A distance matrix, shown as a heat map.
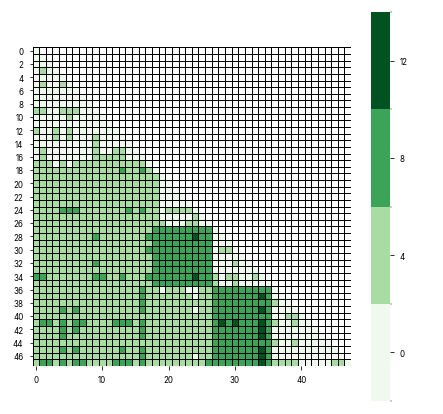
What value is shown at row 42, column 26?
4
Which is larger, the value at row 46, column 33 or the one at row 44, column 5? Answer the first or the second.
the first
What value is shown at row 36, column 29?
8
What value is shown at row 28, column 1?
4
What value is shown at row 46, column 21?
4
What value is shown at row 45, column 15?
4
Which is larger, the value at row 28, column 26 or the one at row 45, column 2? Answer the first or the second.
the first
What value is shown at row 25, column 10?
4
